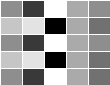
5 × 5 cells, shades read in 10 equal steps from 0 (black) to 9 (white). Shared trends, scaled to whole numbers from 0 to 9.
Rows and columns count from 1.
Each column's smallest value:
5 2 0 6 4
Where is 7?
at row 2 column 1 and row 4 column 1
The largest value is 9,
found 3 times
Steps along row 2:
up down up down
